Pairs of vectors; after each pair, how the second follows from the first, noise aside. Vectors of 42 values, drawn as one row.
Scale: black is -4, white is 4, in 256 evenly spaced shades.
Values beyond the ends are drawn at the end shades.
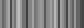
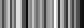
scaled up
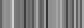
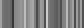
negated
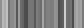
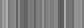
shrunk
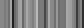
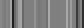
partly zeroed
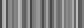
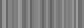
shrunk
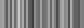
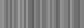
shrunk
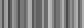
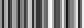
scaled up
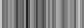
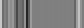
partly zeroed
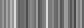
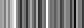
scaled up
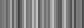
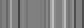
partly zeroed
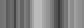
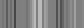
partly zeroed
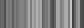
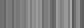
shrunk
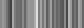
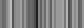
negated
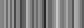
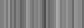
shrunk
